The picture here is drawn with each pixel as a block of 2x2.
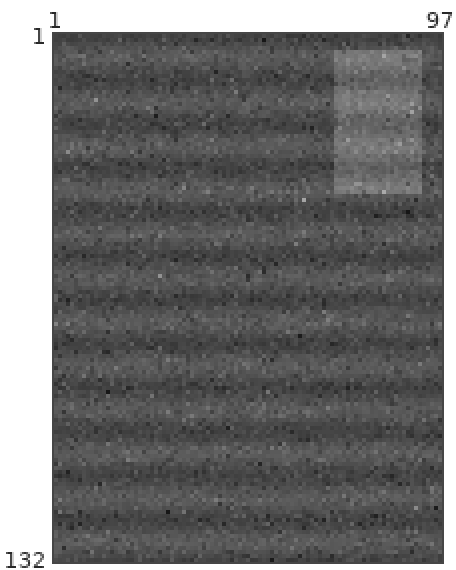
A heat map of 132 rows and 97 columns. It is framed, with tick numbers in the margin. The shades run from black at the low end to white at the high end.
Horizontal stripes repeat 12 times down the table. No row or column stands out. Overall the values sit about 30% of the way up the scale. In the top right lies a patch that is higher than the rest.
